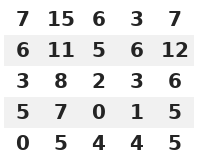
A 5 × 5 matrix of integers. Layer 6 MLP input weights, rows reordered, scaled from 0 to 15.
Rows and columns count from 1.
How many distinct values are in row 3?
4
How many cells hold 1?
1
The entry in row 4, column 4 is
1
